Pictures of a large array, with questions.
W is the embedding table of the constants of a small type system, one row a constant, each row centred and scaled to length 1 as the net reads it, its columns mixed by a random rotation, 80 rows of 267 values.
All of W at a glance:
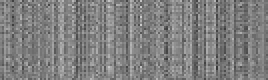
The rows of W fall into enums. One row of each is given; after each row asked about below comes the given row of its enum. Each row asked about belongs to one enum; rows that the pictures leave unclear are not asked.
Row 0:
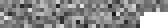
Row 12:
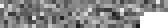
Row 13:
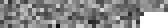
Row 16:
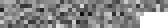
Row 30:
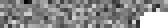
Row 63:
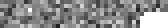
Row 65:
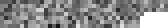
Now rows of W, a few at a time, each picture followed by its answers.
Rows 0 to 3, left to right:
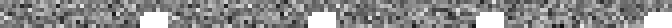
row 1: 0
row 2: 12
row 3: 65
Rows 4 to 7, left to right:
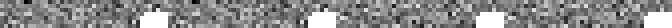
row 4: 30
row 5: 30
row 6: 0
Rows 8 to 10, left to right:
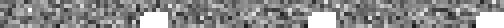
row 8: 63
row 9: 12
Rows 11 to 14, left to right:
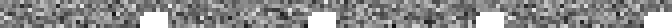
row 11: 0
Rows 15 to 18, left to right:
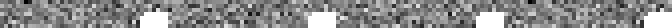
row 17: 0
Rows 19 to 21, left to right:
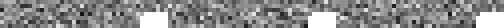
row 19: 16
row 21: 0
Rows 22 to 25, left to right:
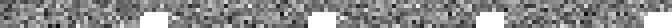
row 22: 65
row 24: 0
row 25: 16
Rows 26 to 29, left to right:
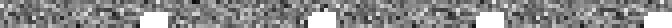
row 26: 12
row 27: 30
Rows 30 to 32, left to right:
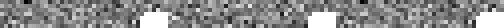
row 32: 30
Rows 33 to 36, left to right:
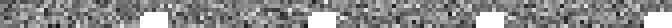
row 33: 65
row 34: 12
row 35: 0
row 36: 0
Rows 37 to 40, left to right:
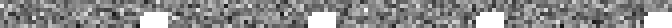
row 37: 12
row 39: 63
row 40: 13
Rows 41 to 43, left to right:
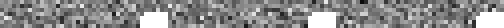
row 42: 12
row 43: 30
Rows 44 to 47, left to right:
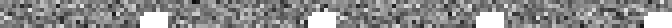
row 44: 0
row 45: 30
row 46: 0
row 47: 12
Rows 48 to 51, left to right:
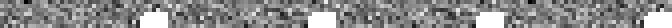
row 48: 30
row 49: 12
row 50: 12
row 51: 30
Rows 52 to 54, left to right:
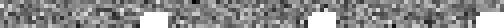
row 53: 30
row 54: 13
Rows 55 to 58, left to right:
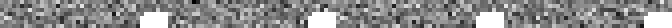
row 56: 30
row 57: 0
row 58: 12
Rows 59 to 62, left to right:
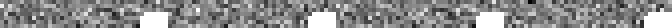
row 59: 12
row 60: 63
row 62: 30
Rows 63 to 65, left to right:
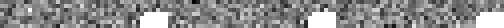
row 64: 30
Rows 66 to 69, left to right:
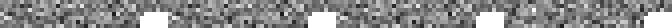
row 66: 0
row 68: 0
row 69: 63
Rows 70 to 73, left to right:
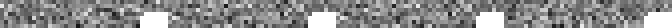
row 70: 12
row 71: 0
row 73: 65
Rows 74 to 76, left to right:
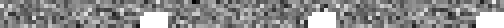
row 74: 12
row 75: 30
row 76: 12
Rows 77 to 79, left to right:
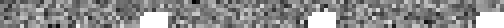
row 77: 65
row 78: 30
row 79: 13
